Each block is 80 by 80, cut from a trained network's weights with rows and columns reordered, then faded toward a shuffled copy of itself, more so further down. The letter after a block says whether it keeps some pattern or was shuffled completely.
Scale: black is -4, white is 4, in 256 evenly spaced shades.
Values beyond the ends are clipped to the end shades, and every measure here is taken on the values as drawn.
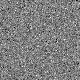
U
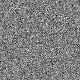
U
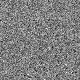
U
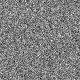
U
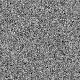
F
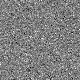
F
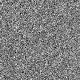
F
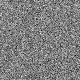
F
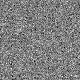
F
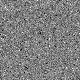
U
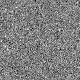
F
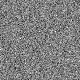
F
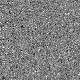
F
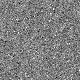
U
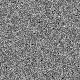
U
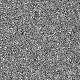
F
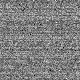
F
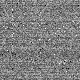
F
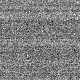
F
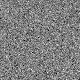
U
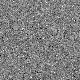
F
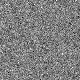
U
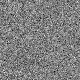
U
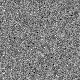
U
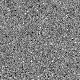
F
